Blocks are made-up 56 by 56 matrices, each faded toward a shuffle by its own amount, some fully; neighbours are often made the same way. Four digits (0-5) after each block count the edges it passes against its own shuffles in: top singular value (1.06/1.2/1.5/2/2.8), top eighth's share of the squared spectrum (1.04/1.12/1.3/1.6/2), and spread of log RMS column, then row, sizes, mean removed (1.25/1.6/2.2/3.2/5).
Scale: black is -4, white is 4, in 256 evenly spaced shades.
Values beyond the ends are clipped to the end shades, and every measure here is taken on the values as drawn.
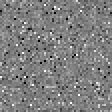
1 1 0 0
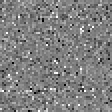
1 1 0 1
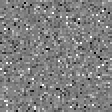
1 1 0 0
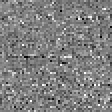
3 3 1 2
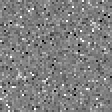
0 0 0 0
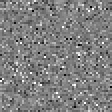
0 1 0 1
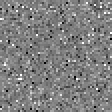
0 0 0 0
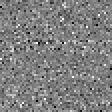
1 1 0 1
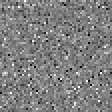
0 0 0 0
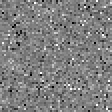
0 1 0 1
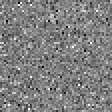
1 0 0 0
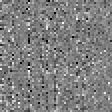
3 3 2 0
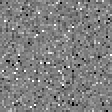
1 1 0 0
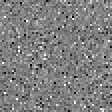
1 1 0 0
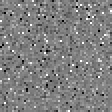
0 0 0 0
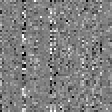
4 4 3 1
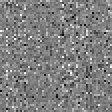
3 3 2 0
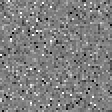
0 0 0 0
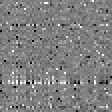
4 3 1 2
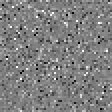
2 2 0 0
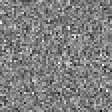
3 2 1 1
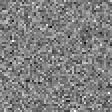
2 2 0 0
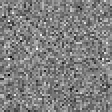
3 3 0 1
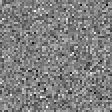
1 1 0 1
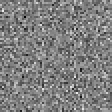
3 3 1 1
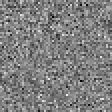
2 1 0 1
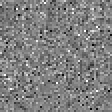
3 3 0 1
